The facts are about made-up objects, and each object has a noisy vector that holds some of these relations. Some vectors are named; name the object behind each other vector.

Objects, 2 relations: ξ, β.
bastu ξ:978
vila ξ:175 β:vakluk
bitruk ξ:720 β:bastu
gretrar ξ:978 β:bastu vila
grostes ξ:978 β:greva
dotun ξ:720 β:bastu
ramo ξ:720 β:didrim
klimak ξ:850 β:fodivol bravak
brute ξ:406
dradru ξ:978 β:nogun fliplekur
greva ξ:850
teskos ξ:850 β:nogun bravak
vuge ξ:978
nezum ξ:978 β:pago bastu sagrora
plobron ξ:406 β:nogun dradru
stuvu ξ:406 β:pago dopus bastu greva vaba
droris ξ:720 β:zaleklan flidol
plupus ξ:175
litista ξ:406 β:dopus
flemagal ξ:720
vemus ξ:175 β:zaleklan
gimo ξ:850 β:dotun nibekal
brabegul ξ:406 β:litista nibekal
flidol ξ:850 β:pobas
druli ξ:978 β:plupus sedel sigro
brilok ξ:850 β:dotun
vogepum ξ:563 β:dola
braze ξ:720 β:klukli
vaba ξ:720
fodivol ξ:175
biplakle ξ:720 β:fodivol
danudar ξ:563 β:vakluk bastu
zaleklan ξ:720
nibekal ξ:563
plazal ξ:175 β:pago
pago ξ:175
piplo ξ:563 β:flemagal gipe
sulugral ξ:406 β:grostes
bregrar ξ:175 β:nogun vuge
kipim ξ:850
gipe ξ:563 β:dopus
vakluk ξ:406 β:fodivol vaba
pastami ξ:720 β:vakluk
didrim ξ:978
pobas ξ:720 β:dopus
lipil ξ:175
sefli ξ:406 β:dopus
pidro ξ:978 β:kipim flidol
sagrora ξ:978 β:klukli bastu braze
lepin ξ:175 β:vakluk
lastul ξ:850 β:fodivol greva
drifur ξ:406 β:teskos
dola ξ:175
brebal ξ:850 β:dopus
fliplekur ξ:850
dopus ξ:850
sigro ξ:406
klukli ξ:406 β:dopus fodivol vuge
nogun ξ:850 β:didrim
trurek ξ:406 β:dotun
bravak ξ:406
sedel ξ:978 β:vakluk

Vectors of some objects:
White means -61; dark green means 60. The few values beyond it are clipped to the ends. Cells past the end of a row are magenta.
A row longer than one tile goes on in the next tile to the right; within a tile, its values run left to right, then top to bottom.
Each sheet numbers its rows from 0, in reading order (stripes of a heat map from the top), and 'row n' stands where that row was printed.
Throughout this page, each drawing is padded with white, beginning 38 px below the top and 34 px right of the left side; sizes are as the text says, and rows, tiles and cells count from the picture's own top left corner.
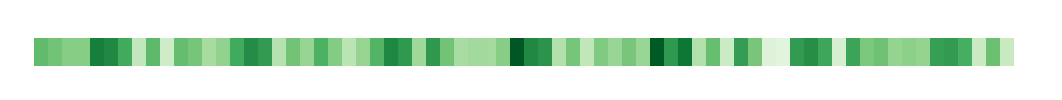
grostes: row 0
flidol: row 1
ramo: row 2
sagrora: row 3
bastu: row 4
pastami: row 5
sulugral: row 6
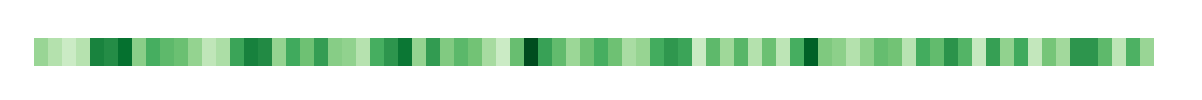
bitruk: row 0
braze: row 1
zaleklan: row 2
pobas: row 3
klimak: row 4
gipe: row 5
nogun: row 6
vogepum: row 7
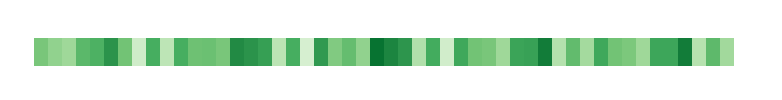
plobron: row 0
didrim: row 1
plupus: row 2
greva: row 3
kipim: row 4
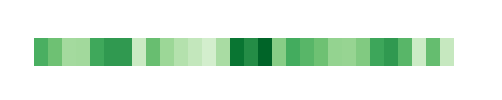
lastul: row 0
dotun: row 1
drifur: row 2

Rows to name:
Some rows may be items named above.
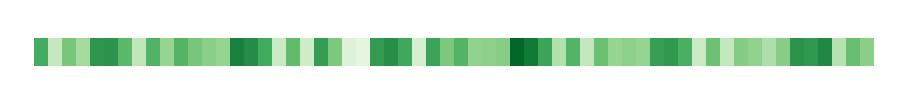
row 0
vogepum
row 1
druli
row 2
pastami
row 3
plazal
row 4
sulugral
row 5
brilok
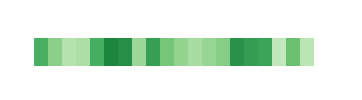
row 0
droris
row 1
trurek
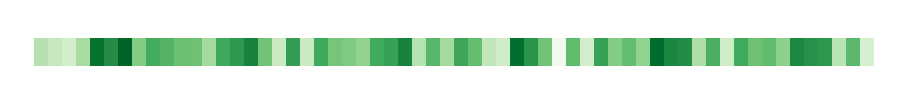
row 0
dotun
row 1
dradru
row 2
fliplekur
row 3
sedel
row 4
pago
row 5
vuge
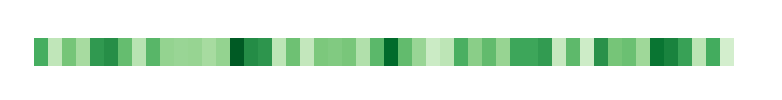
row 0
piplo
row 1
gretrar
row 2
litista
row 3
bravak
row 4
fodivol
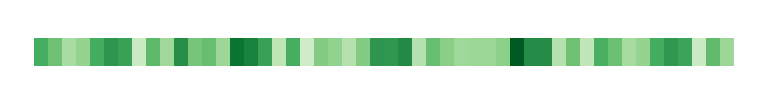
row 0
klimak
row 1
fodivol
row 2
brilok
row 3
nezum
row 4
klimak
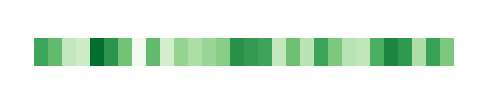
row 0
sedel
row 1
trurek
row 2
biplakle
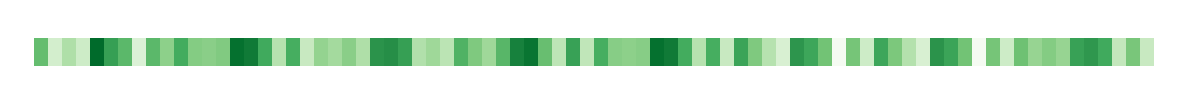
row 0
danudar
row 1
vemus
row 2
stuvu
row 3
bregrar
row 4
vemus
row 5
vakluk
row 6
vakluk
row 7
brabegul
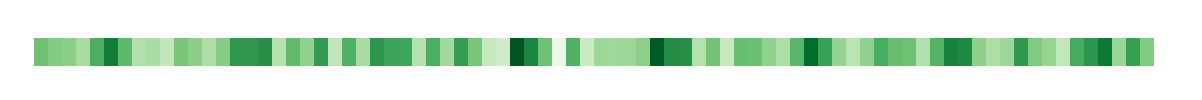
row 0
klukli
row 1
gimo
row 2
nibekal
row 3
vila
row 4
nezum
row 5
brebal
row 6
dopus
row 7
vaba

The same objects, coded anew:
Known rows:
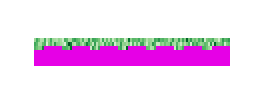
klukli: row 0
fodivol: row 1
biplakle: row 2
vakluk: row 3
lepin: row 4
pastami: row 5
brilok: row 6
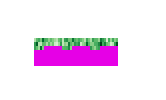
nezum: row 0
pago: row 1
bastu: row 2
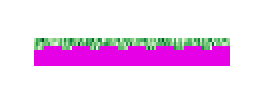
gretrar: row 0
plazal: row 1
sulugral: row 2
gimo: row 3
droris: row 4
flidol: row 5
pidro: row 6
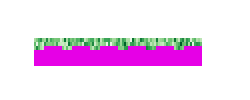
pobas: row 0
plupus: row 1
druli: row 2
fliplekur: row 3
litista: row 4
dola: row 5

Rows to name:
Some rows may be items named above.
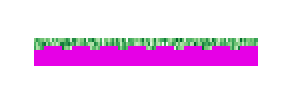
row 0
vuge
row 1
nibekal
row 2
bravak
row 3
dopus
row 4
druli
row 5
ramo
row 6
nibekal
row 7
vakluk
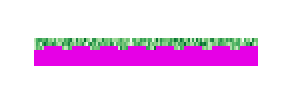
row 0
bitruk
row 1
dradru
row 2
braze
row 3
drifur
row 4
vakluk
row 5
didrim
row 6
stuvu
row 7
plobron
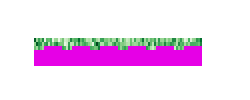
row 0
vogepum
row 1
vemus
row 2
fodivol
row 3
brebal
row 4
danudar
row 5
teskos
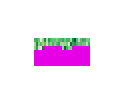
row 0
vakluk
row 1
dotun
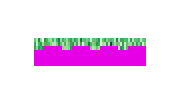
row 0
dopus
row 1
sedel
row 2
bregrar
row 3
biplakle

